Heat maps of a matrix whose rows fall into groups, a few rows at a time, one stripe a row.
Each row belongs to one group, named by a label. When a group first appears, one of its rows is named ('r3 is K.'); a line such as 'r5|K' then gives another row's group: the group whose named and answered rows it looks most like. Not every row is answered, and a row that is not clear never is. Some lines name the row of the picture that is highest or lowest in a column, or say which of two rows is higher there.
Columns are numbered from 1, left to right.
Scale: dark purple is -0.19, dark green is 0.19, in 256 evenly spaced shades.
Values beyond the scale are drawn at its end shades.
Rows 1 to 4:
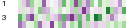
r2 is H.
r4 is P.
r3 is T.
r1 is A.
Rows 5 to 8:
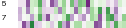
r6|A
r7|H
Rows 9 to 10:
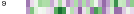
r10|T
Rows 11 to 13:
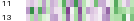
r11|H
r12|H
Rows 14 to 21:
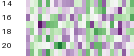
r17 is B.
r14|A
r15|T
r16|P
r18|T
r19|A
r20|T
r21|A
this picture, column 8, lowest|14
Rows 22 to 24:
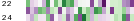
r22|B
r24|H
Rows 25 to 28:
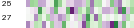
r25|T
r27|A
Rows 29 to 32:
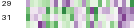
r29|A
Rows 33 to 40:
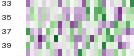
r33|P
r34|T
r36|P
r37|B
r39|B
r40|P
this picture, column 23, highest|36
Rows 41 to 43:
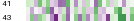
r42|H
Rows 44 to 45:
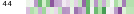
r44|A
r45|T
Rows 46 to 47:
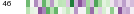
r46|T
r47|B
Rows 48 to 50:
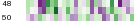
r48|B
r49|B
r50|P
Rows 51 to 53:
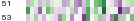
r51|T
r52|B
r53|P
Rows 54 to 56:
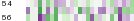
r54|A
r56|B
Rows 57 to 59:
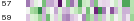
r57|P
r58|A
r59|A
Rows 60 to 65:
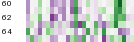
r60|H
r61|H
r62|H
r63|H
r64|B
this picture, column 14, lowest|63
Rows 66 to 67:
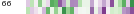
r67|B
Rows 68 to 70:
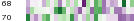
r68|P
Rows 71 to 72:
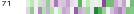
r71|A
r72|T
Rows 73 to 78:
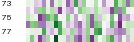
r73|H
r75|B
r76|T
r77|T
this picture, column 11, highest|75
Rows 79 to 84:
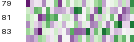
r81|B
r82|H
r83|T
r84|P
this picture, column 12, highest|83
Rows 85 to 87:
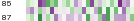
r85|B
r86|A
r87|A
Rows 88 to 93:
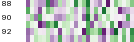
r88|H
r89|B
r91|B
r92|P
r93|H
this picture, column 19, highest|92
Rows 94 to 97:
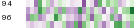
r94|A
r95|P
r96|T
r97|H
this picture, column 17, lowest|96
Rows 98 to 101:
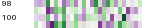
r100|P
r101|B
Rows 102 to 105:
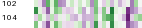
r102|A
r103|B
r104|T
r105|B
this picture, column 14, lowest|104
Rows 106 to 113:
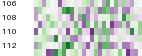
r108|H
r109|P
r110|P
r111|A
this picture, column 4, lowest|113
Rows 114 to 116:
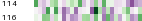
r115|A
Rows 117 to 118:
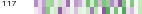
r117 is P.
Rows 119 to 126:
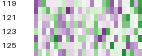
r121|H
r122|H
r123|A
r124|H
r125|B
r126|H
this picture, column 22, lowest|120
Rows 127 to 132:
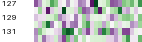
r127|P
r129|H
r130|A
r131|T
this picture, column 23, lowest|131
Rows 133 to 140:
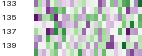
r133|H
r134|B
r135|P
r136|H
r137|B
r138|P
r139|H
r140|B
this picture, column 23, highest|139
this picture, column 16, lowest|139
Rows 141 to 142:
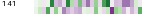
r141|T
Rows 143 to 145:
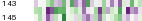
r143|P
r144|B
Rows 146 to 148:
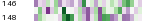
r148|T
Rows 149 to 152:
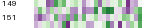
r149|B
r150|T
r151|H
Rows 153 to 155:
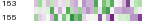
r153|T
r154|T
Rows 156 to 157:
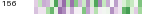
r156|H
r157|H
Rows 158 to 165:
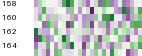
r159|P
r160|T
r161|P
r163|T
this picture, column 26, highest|161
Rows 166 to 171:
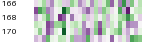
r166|P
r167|T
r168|H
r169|B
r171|P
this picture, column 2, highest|167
